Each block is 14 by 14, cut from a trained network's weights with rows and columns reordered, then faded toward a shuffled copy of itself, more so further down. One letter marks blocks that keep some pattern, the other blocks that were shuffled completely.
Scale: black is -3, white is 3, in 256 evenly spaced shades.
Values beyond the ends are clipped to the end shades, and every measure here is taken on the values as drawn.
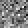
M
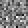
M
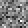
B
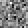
B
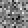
B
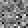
M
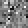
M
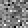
B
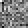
M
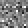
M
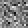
M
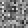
M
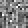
M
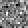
B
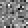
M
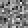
B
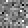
B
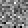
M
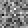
B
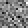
B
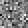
B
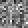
M
